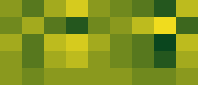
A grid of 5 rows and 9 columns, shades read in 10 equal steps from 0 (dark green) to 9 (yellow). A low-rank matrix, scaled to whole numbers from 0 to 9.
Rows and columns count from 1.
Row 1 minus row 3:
-1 0 -1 0 -1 0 0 1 0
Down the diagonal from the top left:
5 6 7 7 5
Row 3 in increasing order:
0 3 3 4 6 6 7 7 8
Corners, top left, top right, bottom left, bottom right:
5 7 5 5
